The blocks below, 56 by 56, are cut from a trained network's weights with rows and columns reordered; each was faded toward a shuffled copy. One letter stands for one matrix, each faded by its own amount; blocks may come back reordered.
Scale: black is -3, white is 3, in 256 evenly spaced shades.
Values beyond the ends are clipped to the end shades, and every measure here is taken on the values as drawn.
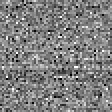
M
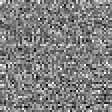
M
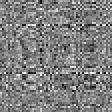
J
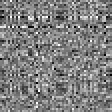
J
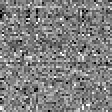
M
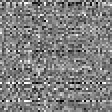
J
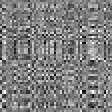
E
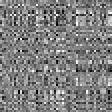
E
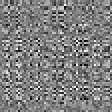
E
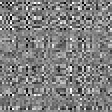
E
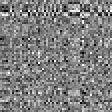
J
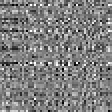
E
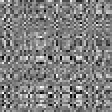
E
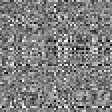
J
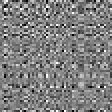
E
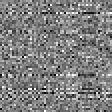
J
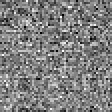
M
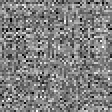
M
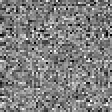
M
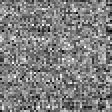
M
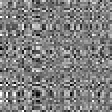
E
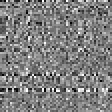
J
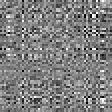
E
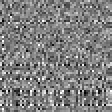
J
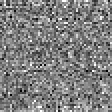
M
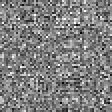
M
